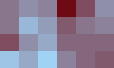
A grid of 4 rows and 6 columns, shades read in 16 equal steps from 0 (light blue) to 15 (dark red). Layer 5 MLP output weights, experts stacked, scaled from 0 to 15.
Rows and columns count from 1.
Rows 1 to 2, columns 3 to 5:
6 15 10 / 4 9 7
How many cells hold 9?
2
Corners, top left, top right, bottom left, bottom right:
7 5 1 9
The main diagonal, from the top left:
7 2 3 6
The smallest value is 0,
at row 4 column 3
